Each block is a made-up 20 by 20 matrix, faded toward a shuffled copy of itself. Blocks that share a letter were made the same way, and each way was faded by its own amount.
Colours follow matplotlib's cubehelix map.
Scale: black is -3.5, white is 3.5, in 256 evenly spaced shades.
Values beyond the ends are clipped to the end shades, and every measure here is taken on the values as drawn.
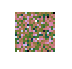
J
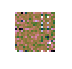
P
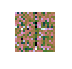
P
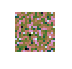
J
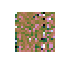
P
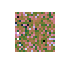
J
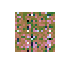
P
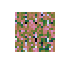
P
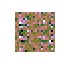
P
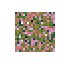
J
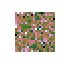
J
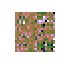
P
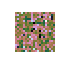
J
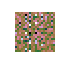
P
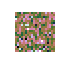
J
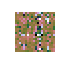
P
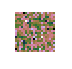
J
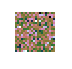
J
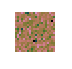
J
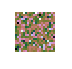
J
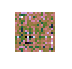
P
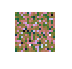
J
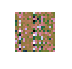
P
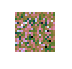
J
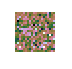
J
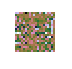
P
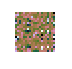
P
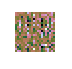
P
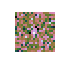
J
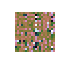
P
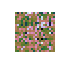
P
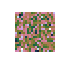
J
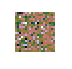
P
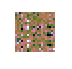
P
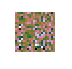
P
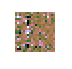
P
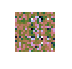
P
